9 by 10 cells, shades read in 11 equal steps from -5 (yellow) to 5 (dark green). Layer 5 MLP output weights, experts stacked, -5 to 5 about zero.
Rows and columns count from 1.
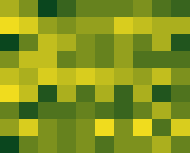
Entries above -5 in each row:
10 9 10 10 10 9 10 8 10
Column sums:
-5 -10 0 1 -1 -4 -1 -7 -1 7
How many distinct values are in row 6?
6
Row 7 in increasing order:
-2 1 1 1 1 2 2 2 3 4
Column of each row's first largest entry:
3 4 1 8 10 3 2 9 1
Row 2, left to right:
-5 -4 -1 0 -1 -1 -4 -3 -2 -2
